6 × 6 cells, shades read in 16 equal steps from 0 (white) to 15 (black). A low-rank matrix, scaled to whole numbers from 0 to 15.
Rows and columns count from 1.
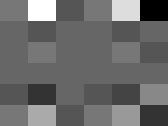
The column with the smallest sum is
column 2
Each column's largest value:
10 12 10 10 11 15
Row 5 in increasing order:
7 9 10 10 11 12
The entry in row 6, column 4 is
8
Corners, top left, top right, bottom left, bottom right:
8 15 8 12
